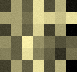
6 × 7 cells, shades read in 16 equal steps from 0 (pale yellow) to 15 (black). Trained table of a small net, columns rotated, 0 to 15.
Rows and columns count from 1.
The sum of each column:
51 38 36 18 50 38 62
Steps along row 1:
down up down up down up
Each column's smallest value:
5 5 0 1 2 3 1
